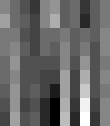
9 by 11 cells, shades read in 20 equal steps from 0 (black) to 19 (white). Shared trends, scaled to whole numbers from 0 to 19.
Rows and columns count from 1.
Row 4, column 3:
7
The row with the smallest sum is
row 8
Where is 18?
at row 8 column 9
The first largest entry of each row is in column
6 6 11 2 2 9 9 9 9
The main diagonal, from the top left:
10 8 6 5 6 5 12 4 19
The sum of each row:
84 89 86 88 85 86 85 81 83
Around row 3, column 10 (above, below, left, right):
7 6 8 10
